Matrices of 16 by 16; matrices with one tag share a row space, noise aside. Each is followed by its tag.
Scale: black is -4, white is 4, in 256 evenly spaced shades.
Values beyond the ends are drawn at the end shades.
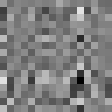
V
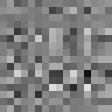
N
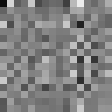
V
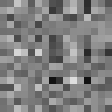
N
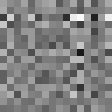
V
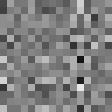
V
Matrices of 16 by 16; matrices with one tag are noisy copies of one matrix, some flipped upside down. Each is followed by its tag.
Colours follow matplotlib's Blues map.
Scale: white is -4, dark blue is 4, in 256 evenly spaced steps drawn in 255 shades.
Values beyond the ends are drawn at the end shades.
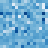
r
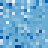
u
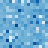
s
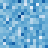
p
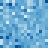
u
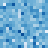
p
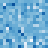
p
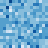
s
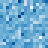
p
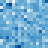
u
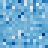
p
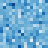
p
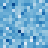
p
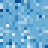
u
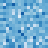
p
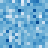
s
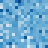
u
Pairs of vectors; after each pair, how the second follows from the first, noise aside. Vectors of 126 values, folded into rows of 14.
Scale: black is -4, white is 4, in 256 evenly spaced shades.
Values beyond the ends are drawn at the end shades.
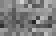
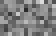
shuffled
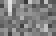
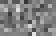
shuffled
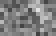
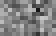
sign-scrambled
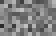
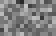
shuffled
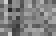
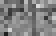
shuffled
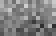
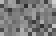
sign-scrambled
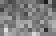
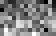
scaled up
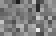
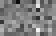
sign-scrambled
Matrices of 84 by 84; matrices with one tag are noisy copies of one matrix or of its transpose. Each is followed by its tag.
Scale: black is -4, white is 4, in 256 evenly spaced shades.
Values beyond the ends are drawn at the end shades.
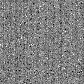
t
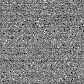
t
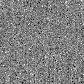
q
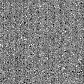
t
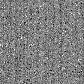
t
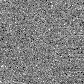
q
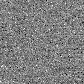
q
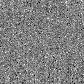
q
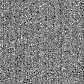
t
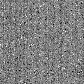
t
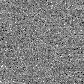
q
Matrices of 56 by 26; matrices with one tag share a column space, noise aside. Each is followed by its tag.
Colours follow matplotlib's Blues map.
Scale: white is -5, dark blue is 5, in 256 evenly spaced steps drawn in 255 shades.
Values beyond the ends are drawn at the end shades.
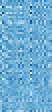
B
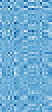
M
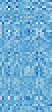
M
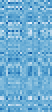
M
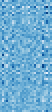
B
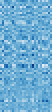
B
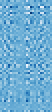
B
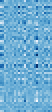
B
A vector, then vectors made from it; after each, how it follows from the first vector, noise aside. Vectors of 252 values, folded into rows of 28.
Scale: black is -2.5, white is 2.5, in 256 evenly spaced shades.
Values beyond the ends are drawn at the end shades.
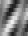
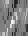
partly zeroed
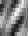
reversed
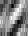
reversed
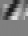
partly zeroed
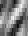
reversed
